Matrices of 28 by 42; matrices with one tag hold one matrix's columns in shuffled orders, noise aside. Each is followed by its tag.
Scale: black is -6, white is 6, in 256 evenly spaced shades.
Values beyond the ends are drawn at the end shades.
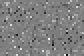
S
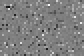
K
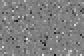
S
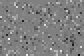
S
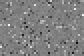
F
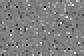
K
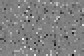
S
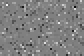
K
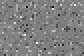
K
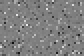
F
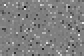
K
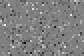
F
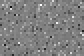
K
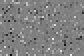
S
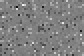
K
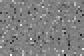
S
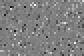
K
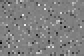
F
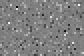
K
